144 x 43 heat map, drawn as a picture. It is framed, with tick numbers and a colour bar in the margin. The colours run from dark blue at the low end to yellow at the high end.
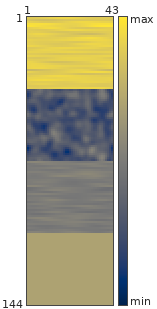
The table splits into 4 rows of 1 panel. Panel 1,1: very high, streaked across, faint in contrast. Panel 2,1: low, blotchy. Panel 3,1: middling, streaked across, faint in contrast. Panel 4,1: high, flat.
